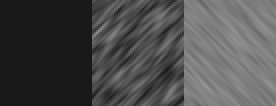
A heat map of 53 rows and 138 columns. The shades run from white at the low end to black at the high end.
The table splits into one row of 3 panels. Panel 1,1: very high, flat. Panel 1,2: high, slanting up to the right. Panel 1,3: middling, slanting down to the right, faint in contrast.
